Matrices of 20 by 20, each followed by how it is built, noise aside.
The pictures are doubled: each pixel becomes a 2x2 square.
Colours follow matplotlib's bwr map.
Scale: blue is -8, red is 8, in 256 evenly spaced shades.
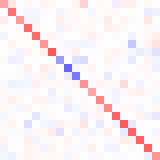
diagonal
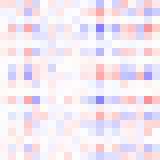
low rank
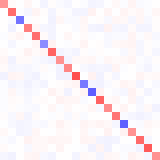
diagonal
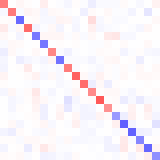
diagonal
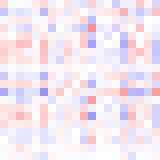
low rank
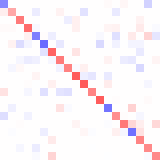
diagonal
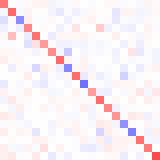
diagonal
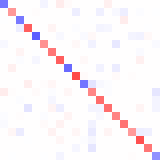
diagonal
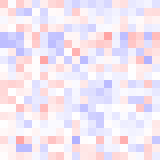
low rank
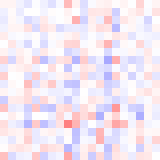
low rank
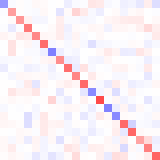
diagonal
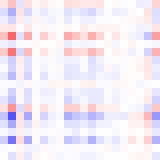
low rank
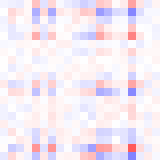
low rank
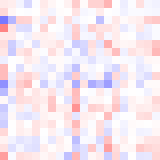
low rank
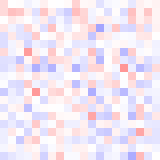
low rank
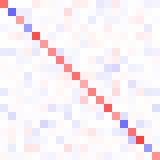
diagonal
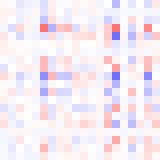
low rank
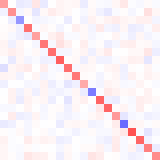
diagonal
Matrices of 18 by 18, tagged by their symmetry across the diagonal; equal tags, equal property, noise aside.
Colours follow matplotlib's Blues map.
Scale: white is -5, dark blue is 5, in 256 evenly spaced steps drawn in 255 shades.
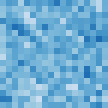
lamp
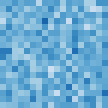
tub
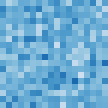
lamp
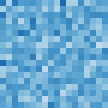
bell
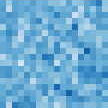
tub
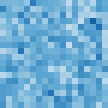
tub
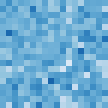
bell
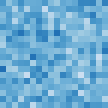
tub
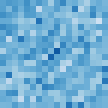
bell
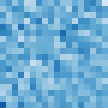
lamp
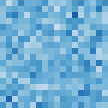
tub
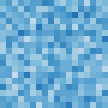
lamp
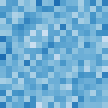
bell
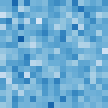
lamp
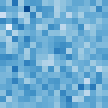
lamp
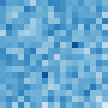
bell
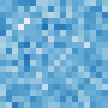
bell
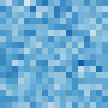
tub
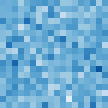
lamp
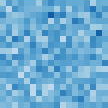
tub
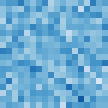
lamp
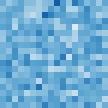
tub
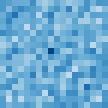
bell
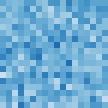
tub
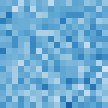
lamp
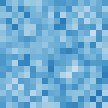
bell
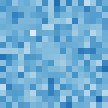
bell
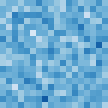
bell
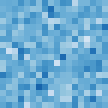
lamp
